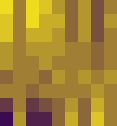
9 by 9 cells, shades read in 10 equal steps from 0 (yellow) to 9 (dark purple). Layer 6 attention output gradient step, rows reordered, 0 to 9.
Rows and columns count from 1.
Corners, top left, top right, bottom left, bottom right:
0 4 9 4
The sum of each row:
26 26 30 33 35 35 36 43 45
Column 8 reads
6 6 6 5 5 4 3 2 1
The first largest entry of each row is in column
8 8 8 8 8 1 3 1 1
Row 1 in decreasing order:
6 5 4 4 3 3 1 0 0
